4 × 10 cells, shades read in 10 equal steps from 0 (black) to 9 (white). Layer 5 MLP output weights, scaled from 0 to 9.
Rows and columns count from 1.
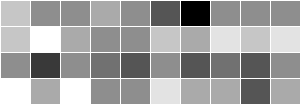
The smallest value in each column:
5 2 5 4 3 3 0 4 3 5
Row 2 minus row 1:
0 4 1 -1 0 4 6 3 2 3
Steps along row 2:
up down down same up down up down up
